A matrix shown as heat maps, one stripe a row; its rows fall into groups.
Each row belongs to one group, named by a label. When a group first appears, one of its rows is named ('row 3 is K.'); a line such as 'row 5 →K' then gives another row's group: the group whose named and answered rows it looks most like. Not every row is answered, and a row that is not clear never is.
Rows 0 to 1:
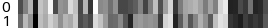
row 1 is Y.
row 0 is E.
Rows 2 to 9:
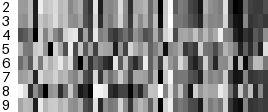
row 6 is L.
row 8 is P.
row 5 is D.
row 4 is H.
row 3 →Y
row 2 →Y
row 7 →Y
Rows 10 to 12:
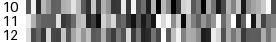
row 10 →L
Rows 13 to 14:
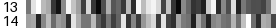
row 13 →D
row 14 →L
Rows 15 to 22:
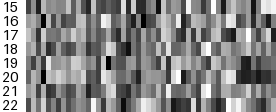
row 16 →E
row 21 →P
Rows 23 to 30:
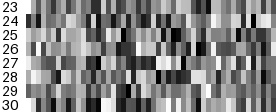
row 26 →D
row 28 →D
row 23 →P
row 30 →P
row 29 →P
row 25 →D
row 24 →L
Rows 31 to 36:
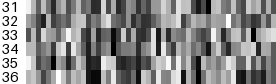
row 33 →L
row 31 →P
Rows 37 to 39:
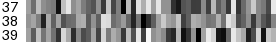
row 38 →E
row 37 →D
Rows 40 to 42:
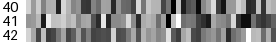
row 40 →D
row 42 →P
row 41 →Y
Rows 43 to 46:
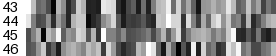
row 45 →E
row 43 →P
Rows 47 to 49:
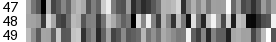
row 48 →D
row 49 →L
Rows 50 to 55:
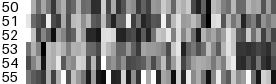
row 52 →P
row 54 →E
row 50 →P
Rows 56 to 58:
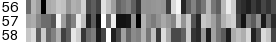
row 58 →L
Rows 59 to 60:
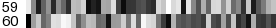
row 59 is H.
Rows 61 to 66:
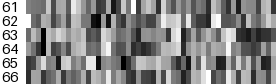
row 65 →D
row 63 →Y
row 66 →E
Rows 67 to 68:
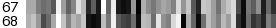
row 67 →P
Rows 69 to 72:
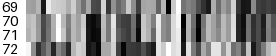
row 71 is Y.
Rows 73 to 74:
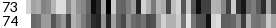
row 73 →Y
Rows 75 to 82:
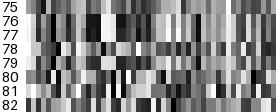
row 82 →L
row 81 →D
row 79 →P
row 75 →H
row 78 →D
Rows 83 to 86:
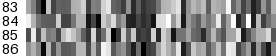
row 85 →L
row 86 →E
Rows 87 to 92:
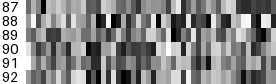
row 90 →H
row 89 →D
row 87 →Y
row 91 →P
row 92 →H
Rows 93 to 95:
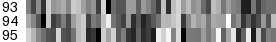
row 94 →H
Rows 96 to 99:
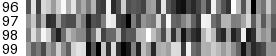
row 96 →L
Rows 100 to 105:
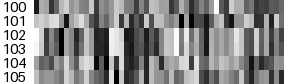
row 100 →Y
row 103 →P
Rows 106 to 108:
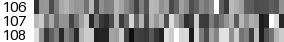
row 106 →Y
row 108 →H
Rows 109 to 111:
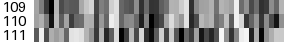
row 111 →L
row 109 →H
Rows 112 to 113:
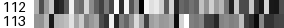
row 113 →Y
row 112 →D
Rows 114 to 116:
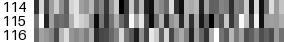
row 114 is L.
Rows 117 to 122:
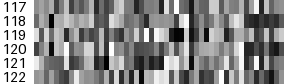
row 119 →D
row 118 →Y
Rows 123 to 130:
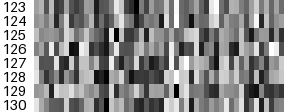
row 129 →Y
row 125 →P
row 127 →H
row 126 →L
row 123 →P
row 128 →H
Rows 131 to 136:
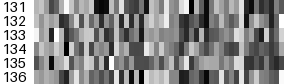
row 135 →E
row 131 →Y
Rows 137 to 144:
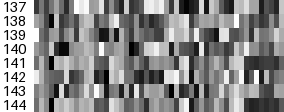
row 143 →D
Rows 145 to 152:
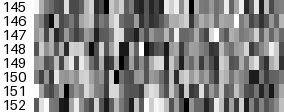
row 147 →P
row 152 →D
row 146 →H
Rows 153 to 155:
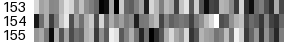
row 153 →Y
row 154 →E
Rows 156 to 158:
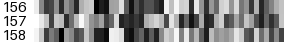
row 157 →D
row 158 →P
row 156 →H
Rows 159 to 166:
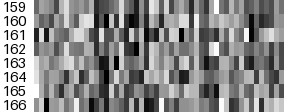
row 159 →Y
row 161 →L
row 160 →H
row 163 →Y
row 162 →P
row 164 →D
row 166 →L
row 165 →P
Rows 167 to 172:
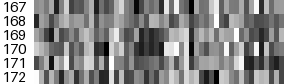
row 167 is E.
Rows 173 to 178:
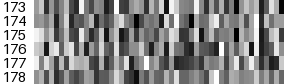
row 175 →L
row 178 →P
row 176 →L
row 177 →D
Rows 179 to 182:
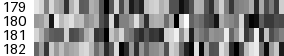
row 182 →L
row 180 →Y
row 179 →D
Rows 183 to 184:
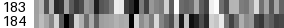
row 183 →P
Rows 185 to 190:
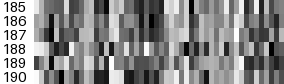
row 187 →H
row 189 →E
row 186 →E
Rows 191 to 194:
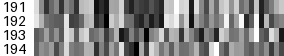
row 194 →P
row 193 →L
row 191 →H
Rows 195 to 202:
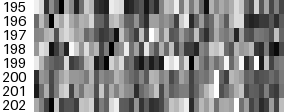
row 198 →D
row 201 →E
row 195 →P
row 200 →Y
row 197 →Y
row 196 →Y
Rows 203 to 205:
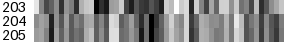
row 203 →H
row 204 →E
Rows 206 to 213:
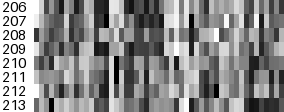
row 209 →H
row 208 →E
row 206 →P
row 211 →P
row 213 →Y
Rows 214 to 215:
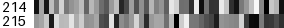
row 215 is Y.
